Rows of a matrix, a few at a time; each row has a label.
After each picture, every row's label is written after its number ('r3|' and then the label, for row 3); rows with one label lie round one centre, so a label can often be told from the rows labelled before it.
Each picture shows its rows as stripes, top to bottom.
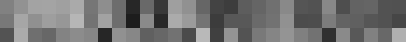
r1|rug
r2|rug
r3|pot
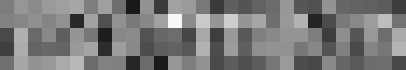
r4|rug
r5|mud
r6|pot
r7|pot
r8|rug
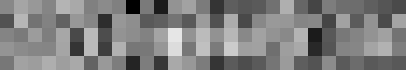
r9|rug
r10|pot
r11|mud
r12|mud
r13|rug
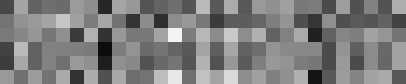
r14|pot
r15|rug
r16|mud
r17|pot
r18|pot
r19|mud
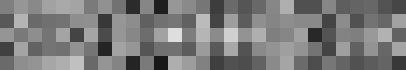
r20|rug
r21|pot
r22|mud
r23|pot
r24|rug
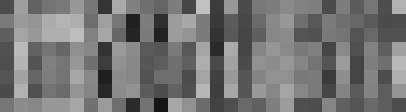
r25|pot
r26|rug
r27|rug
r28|pot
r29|pot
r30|pot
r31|pot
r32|rug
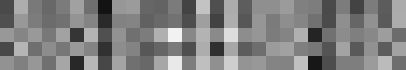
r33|pot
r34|pot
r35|mud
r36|pot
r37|mud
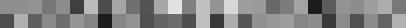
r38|mud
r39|pot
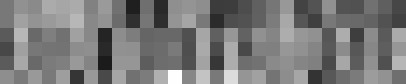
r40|rug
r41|rug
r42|pot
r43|pot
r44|pot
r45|mud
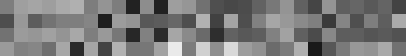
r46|rug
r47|pot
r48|rug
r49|mud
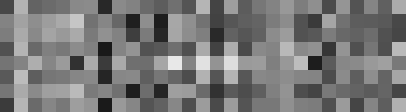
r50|pot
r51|rug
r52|rug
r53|pot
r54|mud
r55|pot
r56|rug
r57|pot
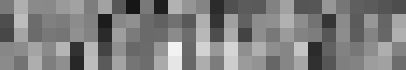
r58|rug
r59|pot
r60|pot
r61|mud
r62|mud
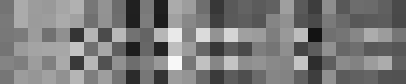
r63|rug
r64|rug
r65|mud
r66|rug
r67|mud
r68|rug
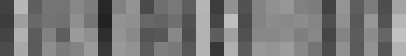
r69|pot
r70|pot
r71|pot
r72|pot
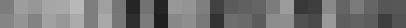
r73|rug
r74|rug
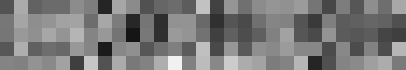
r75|pot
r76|rug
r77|rug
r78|pot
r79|mud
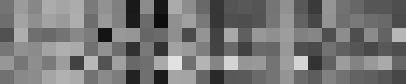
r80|rug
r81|rug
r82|pot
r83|rug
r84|mud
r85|rug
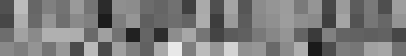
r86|pot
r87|pot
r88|rug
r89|mud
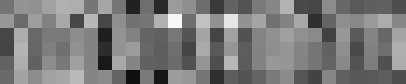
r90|rug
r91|mud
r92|pot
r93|pot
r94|pot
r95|rug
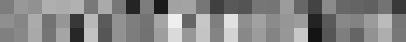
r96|rug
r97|mud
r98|mud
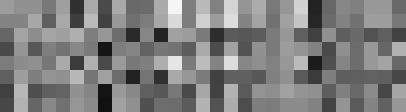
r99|mud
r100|mud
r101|rug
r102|pot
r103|mud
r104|rug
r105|pot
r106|pot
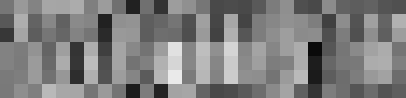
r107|rug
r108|pot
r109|pot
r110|mud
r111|mud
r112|mud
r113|rug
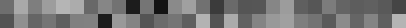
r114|rug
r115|pot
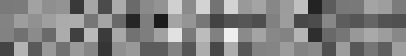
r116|mud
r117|rug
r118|mud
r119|pot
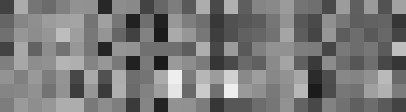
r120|pot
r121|rug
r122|rug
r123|pot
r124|rug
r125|mud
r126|mud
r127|rug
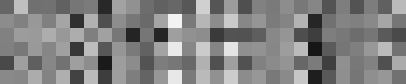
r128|pot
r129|mud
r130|rug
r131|mud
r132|pot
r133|mud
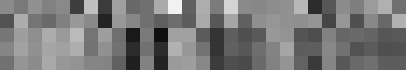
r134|mud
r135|pot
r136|rug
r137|rug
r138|rug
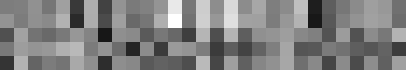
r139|mud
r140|mud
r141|pot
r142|rug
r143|pot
